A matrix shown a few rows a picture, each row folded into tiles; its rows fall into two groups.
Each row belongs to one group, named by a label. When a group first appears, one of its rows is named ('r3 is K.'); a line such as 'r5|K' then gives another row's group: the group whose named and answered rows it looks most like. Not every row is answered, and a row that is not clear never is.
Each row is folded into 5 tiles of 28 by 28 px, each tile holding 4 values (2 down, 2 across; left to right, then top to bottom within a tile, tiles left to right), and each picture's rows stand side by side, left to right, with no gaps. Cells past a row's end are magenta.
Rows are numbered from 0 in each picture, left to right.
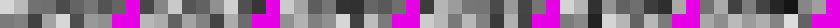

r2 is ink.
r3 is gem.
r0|ink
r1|gem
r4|ink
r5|ink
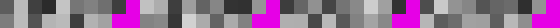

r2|gem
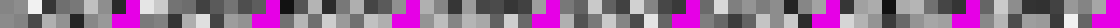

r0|gem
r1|ink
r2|gem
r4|gem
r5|ink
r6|gem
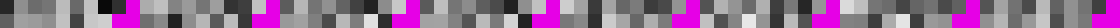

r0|gem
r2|ink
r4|ink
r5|gem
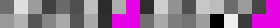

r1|gem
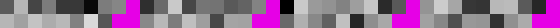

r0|ink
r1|gem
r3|gem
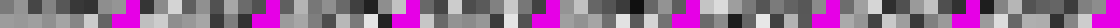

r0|ink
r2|ink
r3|gem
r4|ink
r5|ink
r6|gem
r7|gem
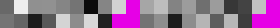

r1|ink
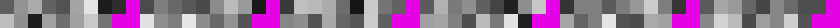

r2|gem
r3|ink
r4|gem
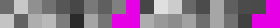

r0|gem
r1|gem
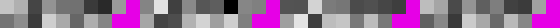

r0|ink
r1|ink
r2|gem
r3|ink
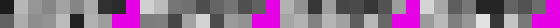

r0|gem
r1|ink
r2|ink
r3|ink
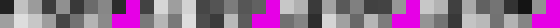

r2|ink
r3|ink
